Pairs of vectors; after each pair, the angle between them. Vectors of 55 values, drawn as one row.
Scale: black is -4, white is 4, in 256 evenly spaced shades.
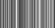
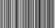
nearly opposite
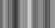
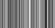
partly aligned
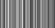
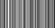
nearly parallel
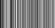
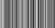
partly opposed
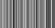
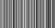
nearly parallel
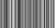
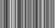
nearly parallel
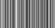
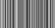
nearly parallel
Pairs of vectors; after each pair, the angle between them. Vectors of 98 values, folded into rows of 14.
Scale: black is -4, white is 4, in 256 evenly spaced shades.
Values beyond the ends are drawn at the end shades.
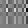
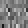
partly aligned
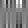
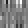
nearly parallel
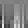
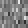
orthogonal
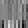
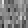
partly aligned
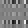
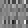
nearly parallel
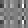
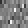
partly aligned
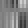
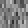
partly opposed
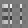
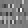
partly opposed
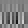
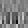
nearly parallel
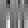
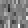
partly aligned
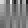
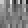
nearly parallel
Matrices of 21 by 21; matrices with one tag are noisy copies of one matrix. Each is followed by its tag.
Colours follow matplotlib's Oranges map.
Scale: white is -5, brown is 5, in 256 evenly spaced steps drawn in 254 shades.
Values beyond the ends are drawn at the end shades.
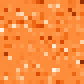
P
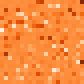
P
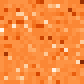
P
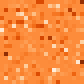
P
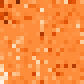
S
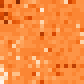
S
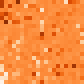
S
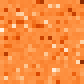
P
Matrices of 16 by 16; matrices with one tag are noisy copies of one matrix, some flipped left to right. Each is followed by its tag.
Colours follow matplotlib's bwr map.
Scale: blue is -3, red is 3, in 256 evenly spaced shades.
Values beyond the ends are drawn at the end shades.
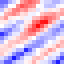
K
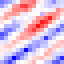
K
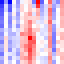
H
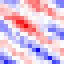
K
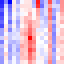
H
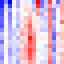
H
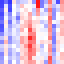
H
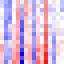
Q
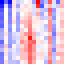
H
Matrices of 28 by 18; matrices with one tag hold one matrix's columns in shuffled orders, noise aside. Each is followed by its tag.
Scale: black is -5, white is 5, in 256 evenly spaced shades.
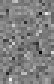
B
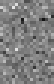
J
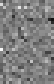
J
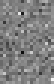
B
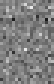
J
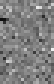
J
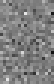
B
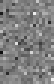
B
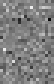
J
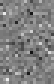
B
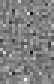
B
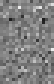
J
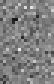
J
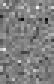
J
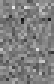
J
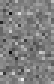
B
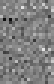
J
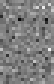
J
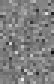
B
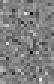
B
